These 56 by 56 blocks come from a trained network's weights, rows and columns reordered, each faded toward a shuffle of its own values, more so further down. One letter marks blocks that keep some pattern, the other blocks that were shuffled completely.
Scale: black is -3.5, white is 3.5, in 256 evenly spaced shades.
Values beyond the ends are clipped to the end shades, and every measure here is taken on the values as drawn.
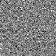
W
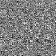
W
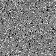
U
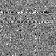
W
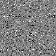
W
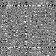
W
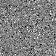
U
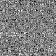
W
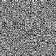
W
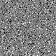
U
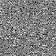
W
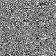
W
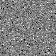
U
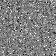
U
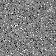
U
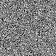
U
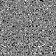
W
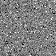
U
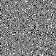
W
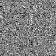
W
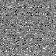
W
